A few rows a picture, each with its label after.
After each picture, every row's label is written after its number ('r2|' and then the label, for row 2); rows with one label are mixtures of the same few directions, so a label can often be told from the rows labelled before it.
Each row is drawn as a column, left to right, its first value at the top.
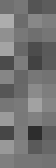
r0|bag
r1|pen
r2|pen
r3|pen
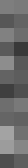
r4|pen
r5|pen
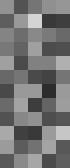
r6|pen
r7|pen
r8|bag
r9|pen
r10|bag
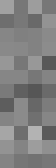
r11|pen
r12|bag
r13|pen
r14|bag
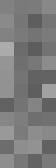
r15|pen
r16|pen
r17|pen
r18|bag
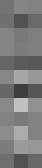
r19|bag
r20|bag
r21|bag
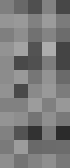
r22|pen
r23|bag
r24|pen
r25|pen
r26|pen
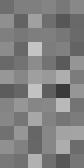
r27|bag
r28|bag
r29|pen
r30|bag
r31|bag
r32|bag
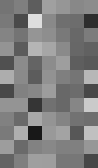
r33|bag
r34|bag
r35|bag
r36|pen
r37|pen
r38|pen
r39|bag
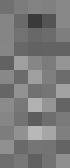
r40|bag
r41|bag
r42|bag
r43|bag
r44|bag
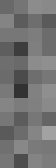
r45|pen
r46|pen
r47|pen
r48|bag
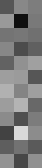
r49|pen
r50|bag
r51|bag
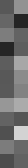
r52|pen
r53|bag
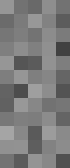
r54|pen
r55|bag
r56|pen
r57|pen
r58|pen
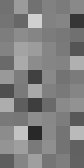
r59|bag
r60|pen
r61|bag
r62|pen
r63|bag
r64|bag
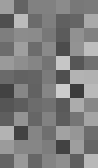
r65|pen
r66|bag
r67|pen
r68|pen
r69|bag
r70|bag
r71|pen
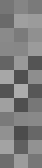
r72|bag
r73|bag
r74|bag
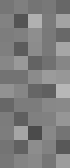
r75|bag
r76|bag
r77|bag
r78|bag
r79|pen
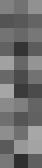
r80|bag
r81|pen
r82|pen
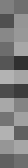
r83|bag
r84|bag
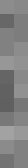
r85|pen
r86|pen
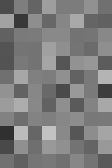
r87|pen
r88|bag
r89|pen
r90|pen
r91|bag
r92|bag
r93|bag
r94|bag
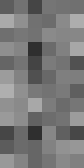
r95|pen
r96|pen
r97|pen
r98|pen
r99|bag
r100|bag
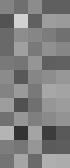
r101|bag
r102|bag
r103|pen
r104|pen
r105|pen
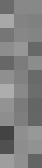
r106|pen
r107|pen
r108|pen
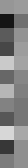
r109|bag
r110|pen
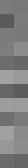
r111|bag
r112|bag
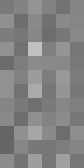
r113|pen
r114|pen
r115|pen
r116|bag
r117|pen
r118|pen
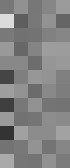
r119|bag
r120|bag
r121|bag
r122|pen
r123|pen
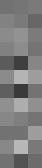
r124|bag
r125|bag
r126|bag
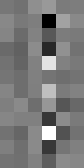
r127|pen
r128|pen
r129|pen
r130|bag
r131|bag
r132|bag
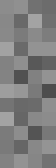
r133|pen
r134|bag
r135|bag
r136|bag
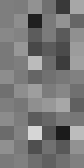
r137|bag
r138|pen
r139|bag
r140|pen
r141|pen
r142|pen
